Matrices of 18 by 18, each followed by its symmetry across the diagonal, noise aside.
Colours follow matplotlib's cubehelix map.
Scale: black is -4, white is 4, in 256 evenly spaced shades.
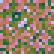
symmetric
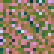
antisymmetric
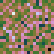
symmetric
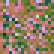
neither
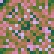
symmetric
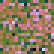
neither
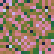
symmetric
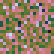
neither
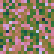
neither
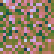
antisymmetric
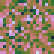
antisymmetric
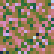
antisymmetric
